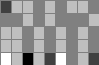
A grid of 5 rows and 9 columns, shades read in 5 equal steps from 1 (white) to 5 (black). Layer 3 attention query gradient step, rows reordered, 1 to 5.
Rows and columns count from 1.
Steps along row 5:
up up down up down up down up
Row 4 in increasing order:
2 2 2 2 2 3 3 3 3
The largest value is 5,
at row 5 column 3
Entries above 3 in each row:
1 0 0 0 3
